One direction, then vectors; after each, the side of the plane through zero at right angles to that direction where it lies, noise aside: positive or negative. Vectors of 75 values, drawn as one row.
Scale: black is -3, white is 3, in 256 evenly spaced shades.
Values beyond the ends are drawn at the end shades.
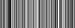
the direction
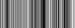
negative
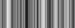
negative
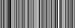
positive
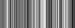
positive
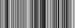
negative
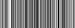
negative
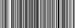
negative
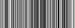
negative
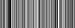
positive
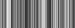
negative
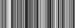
negative
